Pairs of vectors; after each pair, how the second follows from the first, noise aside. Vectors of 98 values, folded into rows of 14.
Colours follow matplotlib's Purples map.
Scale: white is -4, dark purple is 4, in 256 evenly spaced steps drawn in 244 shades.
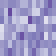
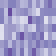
copied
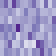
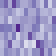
copied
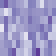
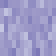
shrunk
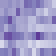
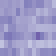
shrunk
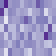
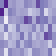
copied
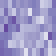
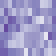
copied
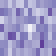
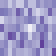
copied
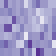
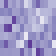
copied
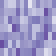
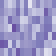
copied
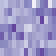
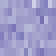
shrunk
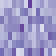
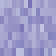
shrunk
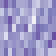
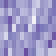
copied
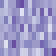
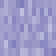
shrunk
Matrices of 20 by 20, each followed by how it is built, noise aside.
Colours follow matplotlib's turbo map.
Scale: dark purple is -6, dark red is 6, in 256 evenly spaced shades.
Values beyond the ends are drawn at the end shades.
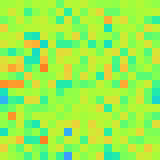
low rank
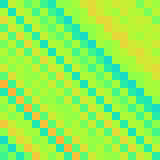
Toeplitz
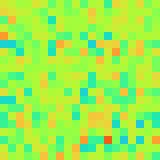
low rank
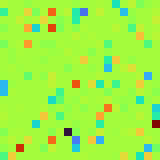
sparse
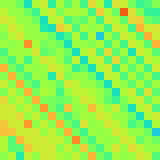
Toeplitz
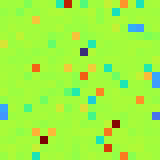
sparse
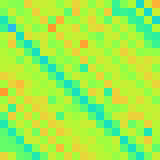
Toeplitz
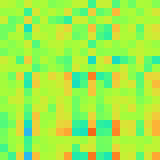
low rank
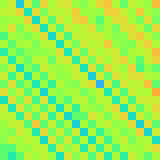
Toeplitz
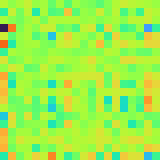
low rank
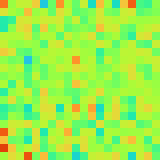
low rank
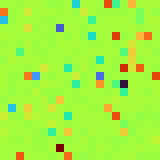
sparse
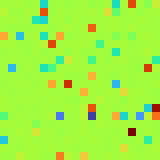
sparse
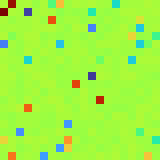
sparse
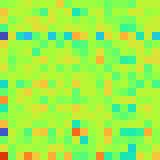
low rank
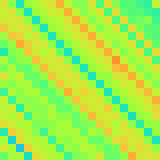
Toeplitz
